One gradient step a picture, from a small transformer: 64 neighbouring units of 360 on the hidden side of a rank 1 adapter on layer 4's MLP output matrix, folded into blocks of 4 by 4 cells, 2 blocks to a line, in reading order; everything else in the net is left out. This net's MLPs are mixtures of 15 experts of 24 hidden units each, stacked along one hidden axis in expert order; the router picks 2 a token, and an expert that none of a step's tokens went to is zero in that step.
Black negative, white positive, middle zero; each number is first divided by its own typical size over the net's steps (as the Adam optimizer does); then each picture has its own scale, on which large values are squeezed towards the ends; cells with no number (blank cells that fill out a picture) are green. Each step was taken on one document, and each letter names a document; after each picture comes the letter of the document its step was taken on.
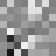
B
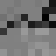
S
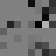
S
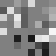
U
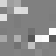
U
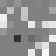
U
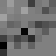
S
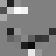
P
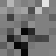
B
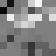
B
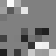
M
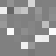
P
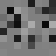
U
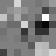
S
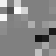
U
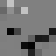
P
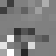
B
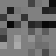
U
